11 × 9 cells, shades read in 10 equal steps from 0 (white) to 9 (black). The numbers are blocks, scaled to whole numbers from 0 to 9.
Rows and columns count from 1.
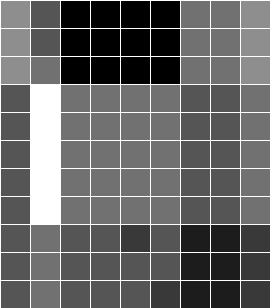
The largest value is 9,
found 12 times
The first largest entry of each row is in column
3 3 3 1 1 1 1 1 7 7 7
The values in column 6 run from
5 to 9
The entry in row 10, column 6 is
6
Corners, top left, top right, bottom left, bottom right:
4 4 6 7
